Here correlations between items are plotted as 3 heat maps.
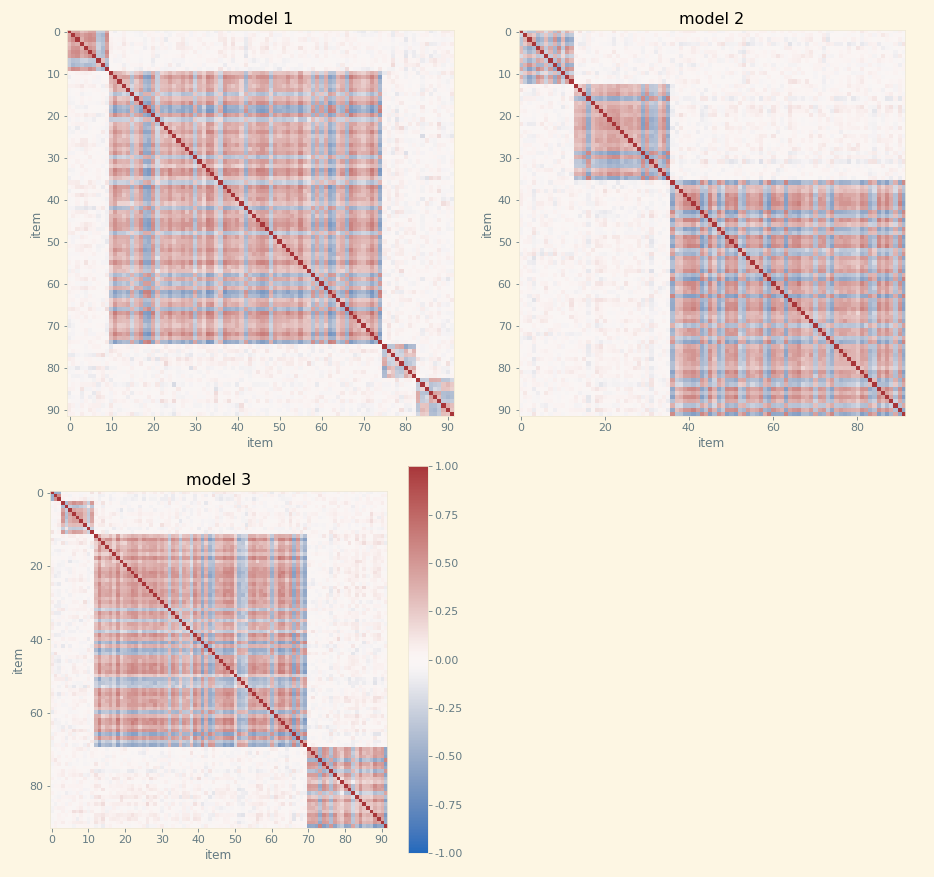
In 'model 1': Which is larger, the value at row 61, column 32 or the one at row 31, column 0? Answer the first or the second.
the first
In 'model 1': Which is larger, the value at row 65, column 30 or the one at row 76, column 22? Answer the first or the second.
the second
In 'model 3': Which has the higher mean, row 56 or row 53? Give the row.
56
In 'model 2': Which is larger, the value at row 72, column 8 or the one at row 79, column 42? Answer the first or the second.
the second
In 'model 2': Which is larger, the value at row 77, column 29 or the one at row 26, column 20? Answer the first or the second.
the second
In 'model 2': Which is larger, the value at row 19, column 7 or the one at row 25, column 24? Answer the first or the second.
the second
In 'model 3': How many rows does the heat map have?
92
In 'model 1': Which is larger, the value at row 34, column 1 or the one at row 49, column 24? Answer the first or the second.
the second
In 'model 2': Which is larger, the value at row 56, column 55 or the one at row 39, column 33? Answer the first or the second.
the first
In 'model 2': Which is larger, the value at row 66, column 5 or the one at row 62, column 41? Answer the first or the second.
the second
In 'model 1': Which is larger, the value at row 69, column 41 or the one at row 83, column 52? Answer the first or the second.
the first
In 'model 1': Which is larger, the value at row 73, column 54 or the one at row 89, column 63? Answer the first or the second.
the first
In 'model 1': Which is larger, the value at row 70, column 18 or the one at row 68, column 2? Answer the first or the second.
the second
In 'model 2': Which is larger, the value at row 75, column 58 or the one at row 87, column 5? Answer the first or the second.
the second
